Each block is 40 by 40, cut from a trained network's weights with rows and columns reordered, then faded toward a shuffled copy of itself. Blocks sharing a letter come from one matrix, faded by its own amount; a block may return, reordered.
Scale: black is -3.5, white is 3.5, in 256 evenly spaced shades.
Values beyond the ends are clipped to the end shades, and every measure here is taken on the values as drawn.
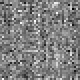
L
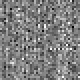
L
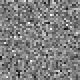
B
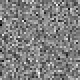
B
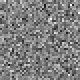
B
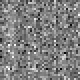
L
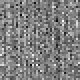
L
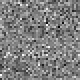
B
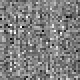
L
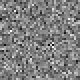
B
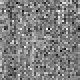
L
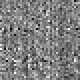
L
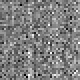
L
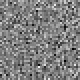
B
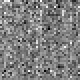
L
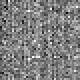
L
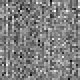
L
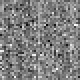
L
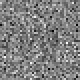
B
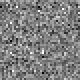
B
